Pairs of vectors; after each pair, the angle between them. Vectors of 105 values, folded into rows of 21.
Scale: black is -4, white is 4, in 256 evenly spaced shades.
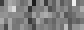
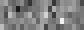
orthogonal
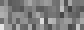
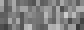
partly opposed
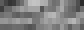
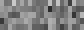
orthogonal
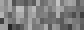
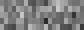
partly aligned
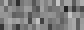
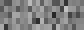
partly opposed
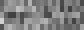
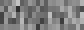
partly opposed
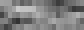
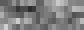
nearly opposite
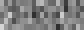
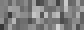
nearly opposite
